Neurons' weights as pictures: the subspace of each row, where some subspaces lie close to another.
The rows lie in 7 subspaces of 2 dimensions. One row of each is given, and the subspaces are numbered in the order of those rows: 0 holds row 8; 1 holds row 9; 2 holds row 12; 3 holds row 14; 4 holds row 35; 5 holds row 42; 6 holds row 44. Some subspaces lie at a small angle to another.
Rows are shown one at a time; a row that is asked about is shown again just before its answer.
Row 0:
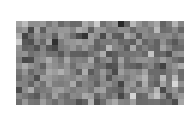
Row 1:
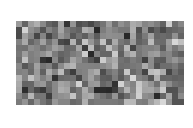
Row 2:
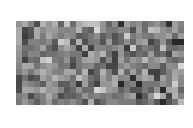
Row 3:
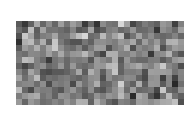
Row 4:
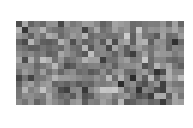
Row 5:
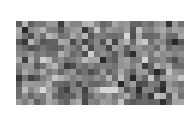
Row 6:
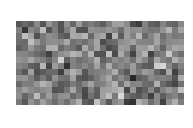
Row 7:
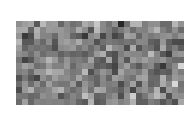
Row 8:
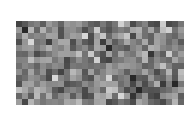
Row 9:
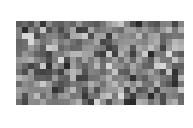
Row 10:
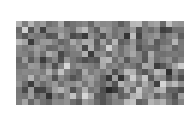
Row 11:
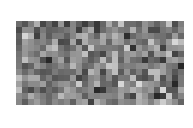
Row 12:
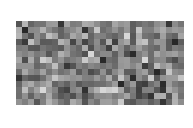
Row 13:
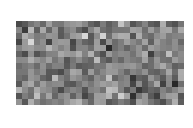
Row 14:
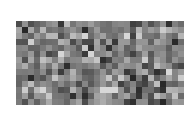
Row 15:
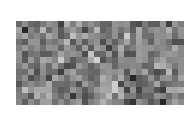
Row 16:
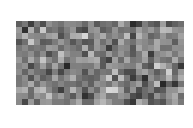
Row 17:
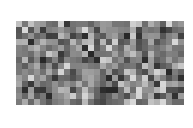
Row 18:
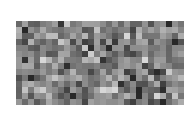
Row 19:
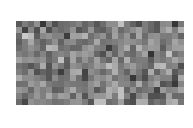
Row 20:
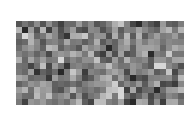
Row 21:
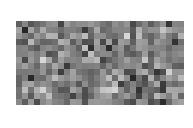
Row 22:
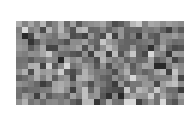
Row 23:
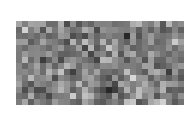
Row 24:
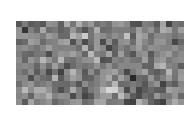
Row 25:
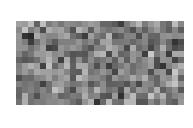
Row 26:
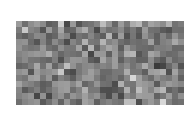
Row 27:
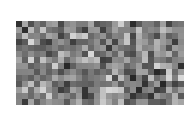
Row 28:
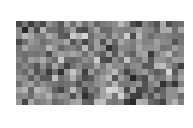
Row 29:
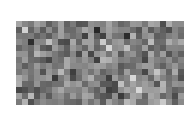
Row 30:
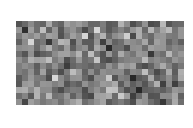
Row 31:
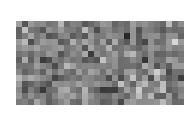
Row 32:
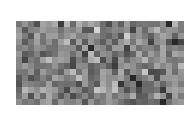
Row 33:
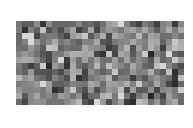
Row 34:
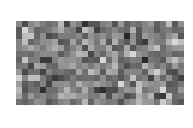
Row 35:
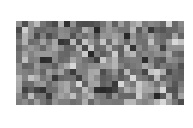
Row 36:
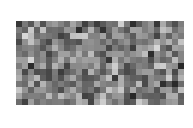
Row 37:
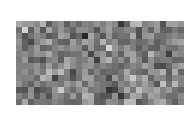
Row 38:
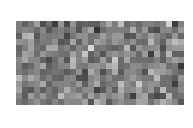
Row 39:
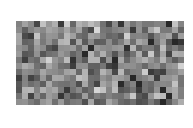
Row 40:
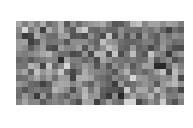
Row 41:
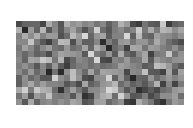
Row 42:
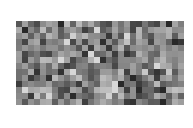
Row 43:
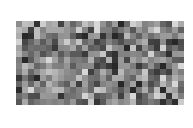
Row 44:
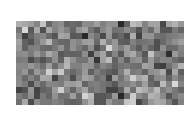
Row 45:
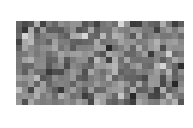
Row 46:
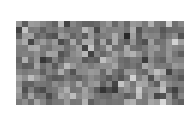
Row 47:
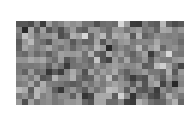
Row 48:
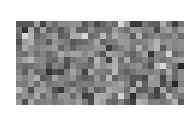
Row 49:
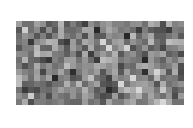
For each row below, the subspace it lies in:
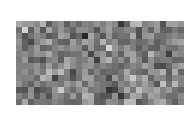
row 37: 6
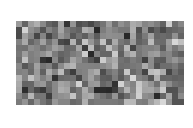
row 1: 4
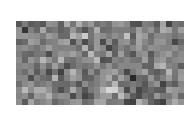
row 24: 4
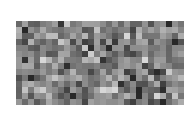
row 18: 3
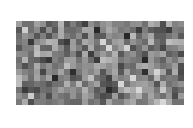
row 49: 0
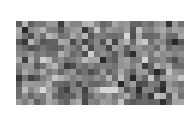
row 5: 2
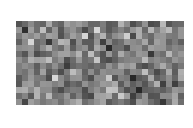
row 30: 0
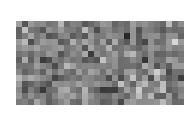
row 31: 2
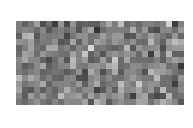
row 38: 5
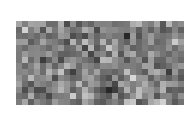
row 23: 4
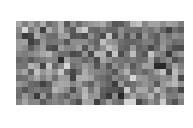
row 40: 1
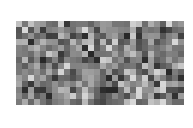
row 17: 3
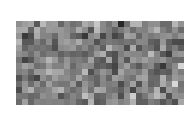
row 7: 6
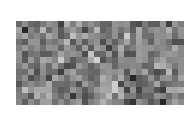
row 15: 5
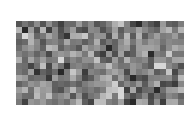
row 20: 5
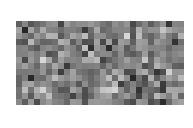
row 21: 3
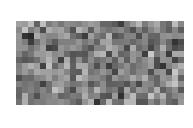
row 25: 1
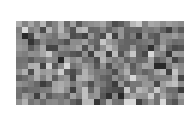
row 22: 1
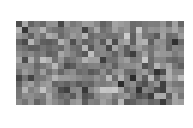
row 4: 2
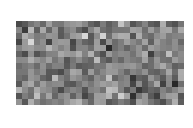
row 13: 0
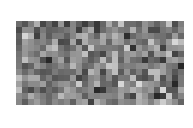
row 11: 4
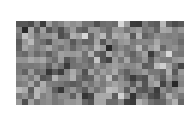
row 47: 6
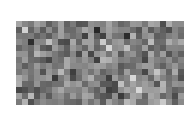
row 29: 0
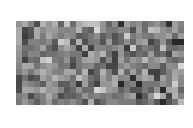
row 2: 4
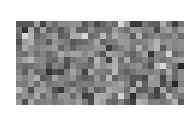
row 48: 6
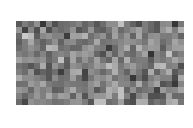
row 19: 5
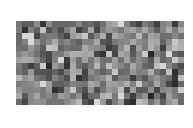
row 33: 1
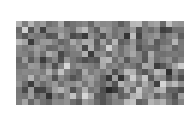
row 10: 3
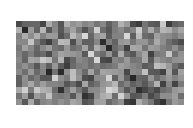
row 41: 6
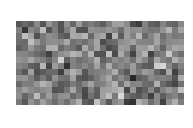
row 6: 1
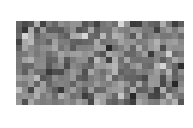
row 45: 6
